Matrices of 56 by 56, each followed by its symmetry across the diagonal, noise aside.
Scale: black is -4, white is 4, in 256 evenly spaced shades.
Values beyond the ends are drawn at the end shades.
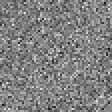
symmetric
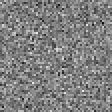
neither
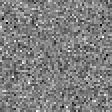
neither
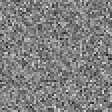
antisymmetric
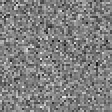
antisymmetric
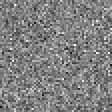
neither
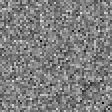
symmetric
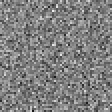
neither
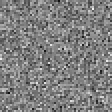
antisymmetric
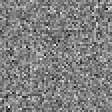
antisymmetric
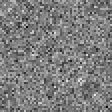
symmetric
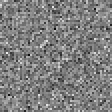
symmetric
